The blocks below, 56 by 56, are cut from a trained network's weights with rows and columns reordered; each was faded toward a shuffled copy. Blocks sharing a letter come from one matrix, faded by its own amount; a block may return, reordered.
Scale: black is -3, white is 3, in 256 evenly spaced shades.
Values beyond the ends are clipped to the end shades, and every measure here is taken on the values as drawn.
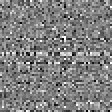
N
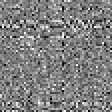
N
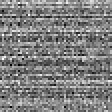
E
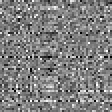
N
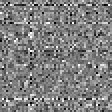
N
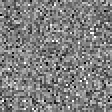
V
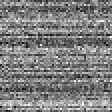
E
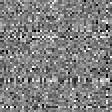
N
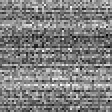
E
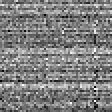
E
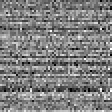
E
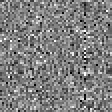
N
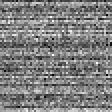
E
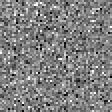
V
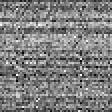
E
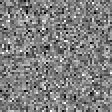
V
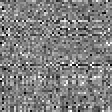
N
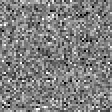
V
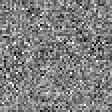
V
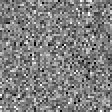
V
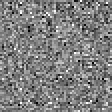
V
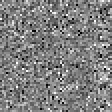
V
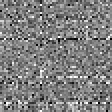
N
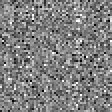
V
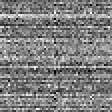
E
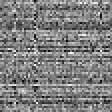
E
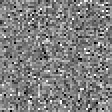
V
